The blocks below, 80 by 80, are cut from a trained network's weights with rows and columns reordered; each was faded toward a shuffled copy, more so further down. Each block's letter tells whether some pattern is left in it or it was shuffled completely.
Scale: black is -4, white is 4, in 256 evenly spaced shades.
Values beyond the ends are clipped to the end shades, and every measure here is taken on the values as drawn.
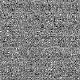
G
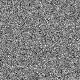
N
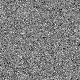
N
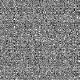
G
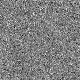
N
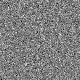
N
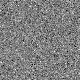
N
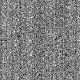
G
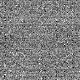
G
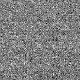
G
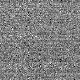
G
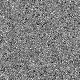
N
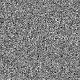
G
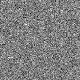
G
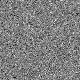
N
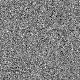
N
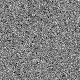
N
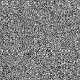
G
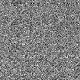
G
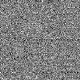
G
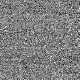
G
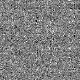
G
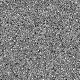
N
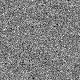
N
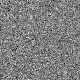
N
